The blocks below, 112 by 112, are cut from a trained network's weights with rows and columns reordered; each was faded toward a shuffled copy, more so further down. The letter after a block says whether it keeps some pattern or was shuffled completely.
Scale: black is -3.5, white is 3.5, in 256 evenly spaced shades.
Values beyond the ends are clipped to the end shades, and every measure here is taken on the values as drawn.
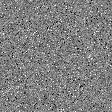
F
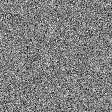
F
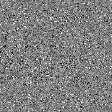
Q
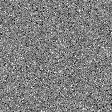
F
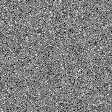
F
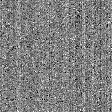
Q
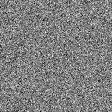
F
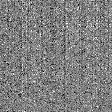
Q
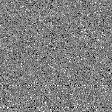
Q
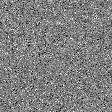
F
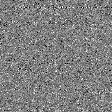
Q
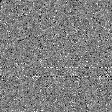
Q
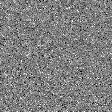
Q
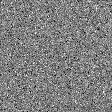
F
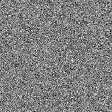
Q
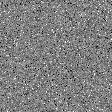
F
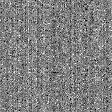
Q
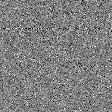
Q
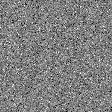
F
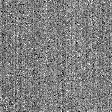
Q
